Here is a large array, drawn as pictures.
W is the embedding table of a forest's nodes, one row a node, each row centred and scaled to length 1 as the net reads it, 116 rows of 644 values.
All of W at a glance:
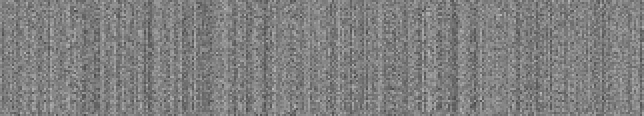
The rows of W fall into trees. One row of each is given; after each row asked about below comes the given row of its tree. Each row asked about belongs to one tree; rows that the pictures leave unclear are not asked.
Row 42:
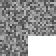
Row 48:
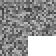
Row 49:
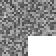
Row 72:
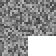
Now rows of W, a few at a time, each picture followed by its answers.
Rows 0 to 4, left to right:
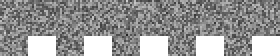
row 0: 49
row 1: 48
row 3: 49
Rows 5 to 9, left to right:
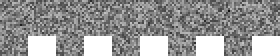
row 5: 42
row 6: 42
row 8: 72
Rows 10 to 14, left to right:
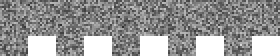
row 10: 42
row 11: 48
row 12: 42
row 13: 72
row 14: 72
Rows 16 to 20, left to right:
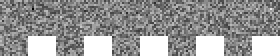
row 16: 49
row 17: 48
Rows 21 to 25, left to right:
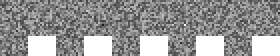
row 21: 42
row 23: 42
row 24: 42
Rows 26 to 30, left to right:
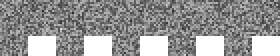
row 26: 49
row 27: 42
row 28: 49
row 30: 72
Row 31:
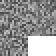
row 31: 72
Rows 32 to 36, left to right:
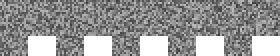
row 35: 72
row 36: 49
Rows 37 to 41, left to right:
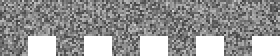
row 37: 72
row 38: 72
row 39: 49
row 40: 72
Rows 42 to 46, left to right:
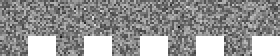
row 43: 48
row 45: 42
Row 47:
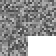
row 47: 48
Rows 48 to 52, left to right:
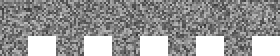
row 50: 49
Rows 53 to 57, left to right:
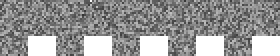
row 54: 49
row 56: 42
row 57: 72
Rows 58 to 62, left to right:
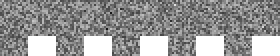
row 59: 72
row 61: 49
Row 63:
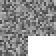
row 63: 42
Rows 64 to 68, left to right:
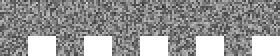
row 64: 72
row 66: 49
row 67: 48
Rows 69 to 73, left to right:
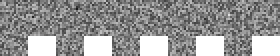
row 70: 49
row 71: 72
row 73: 42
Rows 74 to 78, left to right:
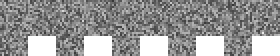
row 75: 72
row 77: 72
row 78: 42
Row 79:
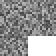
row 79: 72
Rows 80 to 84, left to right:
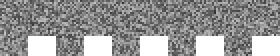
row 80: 49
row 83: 42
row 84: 48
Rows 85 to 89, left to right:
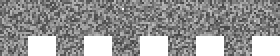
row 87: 48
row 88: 72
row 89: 72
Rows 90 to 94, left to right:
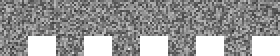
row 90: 49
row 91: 72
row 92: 42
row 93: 42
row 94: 49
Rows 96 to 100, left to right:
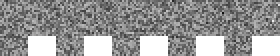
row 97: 72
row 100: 42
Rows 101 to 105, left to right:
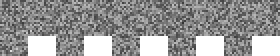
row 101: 42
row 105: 72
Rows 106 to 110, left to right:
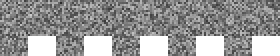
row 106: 72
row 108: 72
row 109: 72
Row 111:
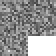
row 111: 49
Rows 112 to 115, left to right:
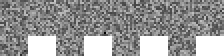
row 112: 42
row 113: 49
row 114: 49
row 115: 48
